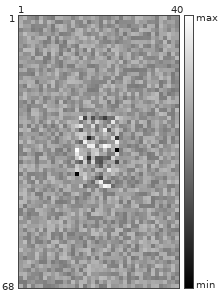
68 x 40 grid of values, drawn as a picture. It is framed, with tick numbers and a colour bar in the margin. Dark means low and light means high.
An odd patch, rougher than its surroundings, sits in the centre. There is no overall slope. There is no seam. The distribution is heavy-tailed on both sides. There are no regular stripes. The centre is the roughest part.
